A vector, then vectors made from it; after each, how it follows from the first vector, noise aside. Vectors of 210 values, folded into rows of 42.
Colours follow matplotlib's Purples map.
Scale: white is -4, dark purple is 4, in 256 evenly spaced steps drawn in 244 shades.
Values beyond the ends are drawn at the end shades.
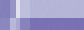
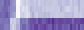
scaled up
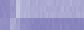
shrunk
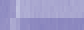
shrunk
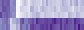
scaled up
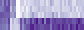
scaled up
